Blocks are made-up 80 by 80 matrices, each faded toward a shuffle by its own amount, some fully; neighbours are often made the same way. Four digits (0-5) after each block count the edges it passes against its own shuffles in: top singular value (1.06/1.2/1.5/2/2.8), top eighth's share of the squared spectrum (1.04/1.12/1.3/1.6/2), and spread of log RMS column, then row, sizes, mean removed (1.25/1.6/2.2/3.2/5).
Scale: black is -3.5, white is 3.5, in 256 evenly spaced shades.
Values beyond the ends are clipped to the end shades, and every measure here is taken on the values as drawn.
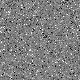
1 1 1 0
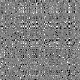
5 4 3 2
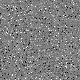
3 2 0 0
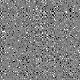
4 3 2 2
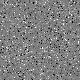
0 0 0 0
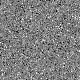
0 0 0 0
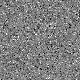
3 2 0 0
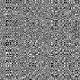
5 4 3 3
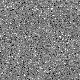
0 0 0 1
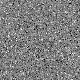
0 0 0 0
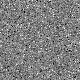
0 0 0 0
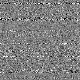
2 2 0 4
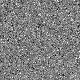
2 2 0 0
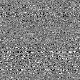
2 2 0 4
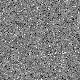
0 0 0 0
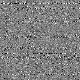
2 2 0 3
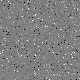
2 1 0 0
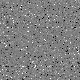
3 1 0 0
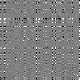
5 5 3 3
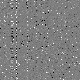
4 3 1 0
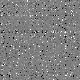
4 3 1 1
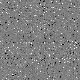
3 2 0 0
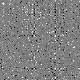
4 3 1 1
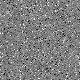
2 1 0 0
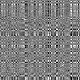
5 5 4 4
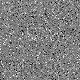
3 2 0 0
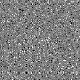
4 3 2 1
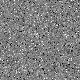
2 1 0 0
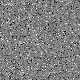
1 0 0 0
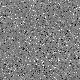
0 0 0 0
